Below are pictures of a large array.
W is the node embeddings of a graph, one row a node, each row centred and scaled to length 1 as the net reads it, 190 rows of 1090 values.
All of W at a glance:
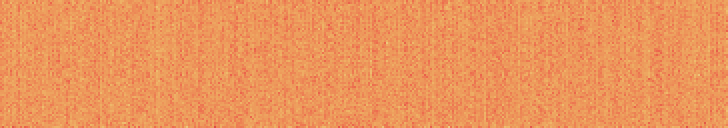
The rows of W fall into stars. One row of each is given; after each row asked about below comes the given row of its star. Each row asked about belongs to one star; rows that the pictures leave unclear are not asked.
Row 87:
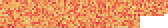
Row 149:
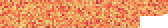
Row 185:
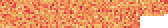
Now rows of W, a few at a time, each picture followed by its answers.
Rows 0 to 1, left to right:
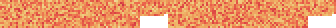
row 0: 87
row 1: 185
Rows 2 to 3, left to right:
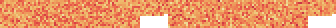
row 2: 185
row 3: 185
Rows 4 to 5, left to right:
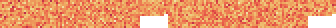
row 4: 185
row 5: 185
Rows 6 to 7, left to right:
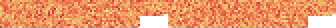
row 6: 149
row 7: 185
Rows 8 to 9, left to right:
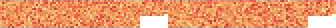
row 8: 87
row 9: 149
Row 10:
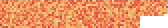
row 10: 149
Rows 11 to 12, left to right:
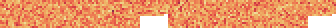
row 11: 149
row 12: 185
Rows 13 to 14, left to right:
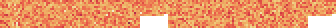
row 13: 149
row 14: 149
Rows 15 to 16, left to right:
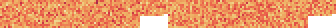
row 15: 149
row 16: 185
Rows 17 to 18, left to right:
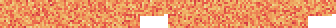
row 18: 185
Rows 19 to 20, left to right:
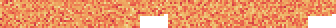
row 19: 149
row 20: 87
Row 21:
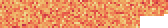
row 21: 87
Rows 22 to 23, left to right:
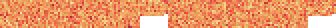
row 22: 185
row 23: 149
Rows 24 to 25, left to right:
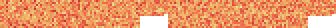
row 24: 87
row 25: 87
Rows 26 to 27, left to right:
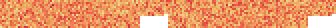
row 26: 185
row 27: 87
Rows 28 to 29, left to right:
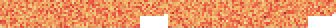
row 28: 185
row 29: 87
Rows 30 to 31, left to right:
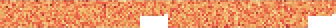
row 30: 87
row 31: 149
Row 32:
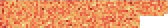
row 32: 149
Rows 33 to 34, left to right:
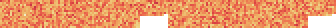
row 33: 87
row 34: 185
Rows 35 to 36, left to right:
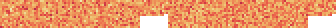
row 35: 87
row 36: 87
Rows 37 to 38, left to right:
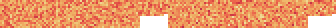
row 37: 149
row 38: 87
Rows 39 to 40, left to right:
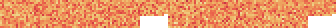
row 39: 87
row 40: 185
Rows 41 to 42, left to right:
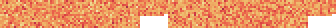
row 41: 87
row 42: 87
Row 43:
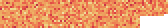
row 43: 87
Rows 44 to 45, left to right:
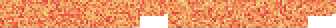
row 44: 87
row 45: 149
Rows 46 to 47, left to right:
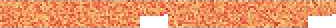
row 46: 87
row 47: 185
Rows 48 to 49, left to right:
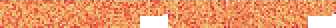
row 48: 87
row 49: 185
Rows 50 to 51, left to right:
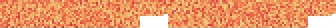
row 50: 149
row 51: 149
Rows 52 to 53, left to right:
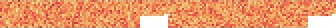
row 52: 185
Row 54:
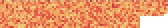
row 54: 149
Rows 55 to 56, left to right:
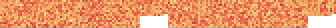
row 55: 149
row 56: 185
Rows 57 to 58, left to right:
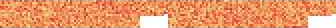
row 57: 87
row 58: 185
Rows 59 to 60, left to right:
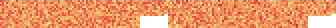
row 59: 87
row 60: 185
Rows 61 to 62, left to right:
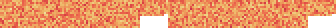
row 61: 87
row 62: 149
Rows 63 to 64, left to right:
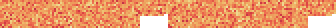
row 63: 149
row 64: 149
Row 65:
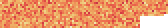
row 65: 149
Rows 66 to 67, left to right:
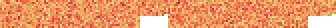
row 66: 87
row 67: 185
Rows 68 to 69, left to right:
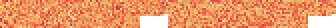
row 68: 149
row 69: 87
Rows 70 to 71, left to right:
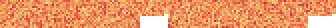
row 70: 185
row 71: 149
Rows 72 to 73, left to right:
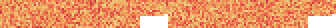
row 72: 185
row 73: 87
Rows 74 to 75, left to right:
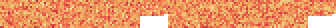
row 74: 87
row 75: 87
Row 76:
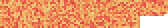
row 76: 87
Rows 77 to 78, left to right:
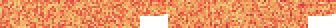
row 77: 149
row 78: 149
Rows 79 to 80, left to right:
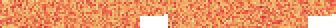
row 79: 185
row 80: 149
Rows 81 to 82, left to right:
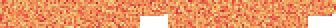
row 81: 149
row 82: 87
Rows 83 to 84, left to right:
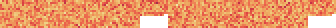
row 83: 87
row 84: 87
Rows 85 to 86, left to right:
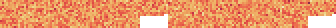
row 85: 87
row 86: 185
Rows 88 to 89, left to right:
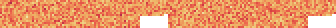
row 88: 185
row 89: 185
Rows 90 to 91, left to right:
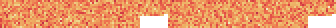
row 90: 149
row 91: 149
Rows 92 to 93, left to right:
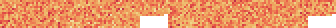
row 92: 149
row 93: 149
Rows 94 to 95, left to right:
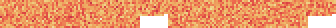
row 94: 185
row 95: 87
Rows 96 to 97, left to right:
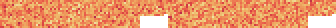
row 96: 149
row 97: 87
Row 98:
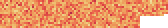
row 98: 185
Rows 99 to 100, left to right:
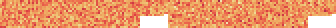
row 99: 149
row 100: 185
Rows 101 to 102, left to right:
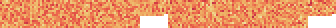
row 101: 185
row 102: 87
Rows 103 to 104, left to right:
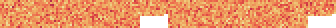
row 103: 185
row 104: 149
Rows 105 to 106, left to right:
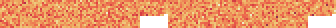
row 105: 149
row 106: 87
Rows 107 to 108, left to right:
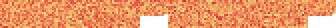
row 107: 149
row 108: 87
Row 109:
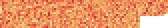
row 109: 149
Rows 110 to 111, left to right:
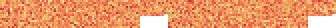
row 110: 87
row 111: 87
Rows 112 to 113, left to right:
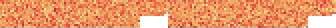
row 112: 87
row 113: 87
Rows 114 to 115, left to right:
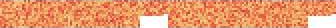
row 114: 149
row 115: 149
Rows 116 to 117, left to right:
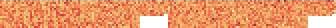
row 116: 87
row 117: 149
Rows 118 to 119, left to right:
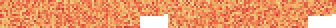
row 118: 185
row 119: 185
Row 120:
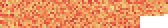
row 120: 185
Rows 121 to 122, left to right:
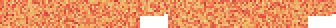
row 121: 185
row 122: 149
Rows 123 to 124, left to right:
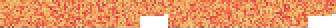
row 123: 87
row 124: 149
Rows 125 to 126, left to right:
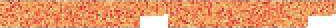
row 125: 185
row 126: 149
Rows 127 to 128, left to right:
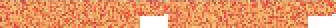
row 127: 87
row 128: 87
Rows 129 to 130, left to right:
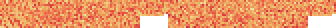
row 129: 185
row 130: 185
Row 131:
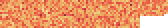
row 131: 87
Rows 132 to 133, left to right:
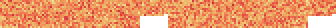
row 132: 185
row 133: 87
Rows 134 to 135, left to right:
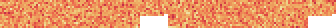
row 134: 87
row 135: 185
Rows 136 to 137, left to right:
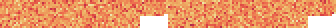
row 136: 149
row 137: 87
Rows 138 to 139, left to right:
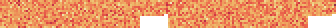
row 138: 185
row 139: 185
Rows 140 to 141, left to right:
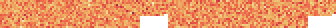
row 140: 149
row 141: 185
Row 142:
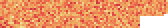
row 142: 149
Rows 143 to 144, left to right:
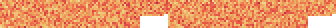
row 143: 185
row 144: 185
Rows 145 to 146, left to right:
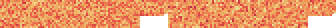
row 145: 87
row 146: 87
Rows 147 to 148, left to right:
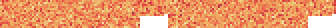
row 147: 149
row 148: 185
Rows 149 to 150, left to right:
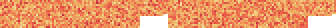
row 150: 185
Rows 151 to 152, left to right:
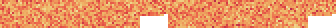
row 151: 87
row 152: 149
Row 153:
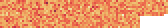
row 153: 87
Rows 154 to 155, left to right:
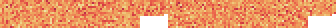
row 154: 149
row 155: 185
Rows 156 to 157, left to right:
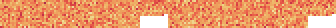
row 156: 87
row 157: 149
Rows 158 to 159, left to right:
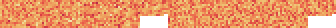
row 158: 149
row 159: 149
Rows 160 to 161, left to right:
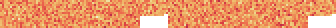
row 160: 185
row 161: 185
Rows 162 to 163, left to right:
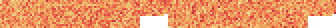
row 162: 149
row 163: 185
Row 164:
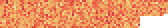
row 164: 149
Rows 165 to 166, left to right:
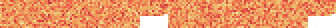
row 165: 149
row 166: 149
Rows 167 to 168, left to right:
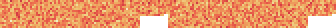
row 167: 149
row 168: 149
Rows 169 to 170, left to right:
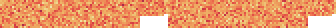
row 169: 87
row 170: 149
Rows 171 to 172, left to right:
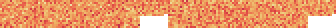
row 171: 149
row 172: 185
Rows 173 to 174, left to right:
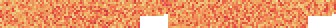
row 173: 185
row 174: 185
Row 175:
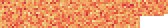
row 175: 87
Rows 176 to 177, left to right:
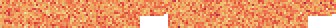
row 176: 87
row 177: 149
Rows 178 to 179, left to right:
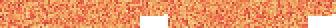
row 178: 185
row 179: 149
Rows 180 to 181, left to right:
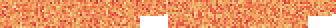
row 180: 149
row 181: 185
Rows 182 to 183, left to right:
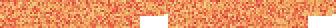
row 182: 87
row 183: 185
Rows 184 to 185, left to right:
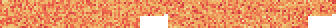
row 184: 185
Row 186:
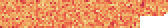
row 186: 87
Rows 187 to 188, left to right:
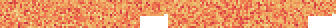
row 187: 185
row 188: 185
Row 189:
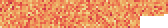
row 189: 185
